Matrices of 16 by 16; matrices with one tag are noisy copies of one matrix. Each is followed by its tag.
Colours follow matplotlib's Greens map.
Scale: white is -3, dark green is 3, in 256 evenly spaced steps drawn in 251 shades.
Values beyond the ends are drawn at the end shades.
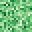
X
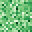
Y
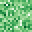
X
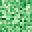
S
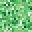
X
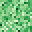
Y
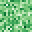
X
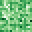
S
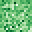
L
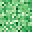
Y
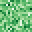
X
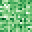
S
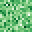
X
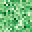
X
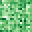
S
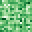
S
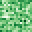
S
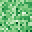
Y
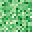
Y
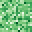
Y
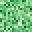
X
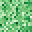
Y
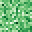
Y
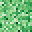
Y
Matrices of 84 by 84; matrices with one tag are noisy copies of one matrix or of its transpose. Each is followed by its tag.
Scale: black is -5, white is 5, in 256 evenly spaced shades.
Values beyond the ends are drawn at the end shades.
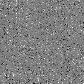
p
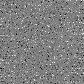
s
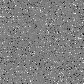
p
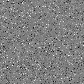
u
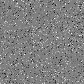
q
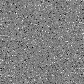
s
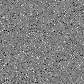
q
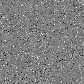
q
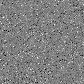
q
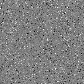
u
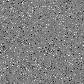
u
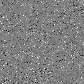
q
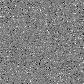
p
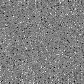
s
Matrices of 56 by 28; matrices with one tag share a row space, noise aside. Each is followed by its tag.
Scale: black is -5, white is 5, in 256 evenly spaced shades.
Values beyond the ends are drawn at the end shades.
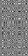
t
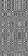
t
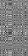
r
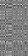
r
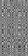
t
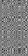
t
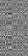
r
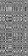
r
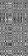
r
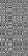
r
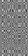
t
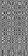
t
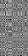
r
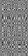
t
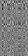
t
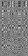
t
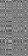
r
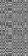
r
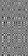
t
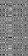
r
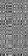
r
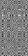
t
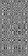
t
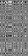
r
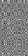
t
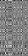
r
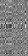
r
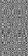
t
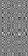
t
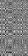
r
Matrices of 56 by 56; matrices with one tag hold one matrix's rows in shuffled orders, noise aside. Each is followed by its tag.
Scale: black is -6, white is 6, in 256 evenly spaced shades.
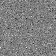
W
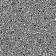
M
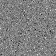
M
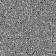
W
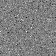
W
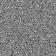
W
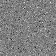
M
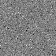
W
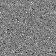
W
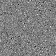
M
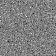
W
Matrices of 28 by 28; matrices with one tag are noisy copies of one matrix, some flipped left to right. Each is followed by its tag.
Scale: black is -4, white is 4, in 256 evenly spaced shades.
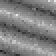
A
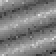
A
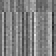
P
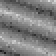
A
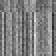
P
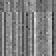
P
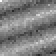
A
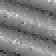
A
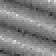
A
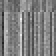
P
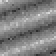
A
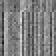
P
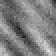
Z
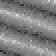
A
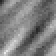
Z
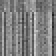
P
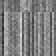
P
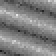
A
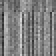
P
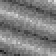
A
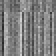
P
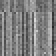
P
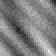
Z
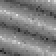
A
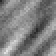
Z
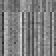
P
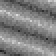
A
